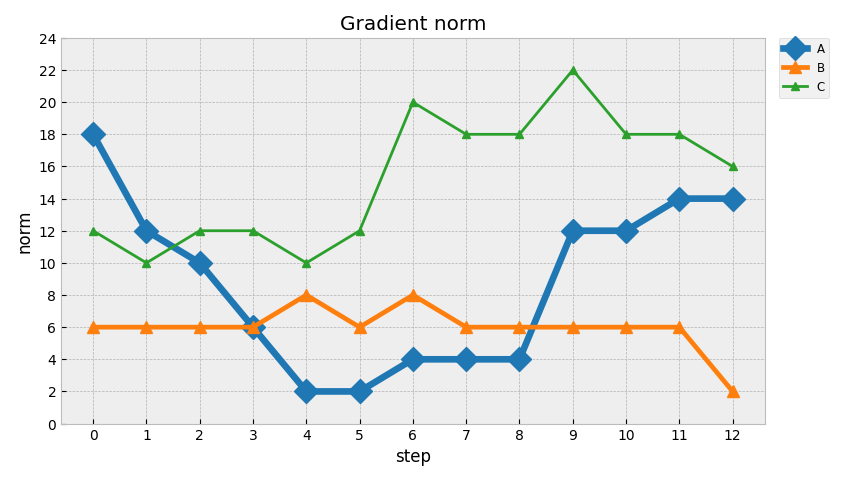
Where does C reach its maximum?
9
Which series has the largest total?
C
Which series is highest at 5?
C
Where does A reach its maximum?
0
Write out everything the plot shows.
Title: Gradient norm
x-axis: step, ticks 0 1 2 3 4 5 6 7 8 9 10 11 12
y-axis: norm, ticks 0 2 4 6 8 10 12 14 16 18 20 22 24
Legend: A, B, C
Values:
A: 18 12 10 6 2 2 4 4 4 12 12 14 14
B: 6 6 6 6 8 6 8 6 6 6 6 6 2
C: 12 10 12 12 10 12 20 18 18 22 18 18 16
